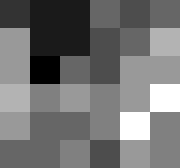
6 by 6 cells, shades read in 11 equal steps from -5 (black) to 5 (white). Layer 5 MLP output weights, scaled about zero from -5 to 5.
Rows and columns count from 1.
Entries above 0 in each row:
0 2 3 4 2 1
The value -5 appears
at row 3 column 2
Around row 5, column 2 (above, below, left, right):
0 -1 1 -1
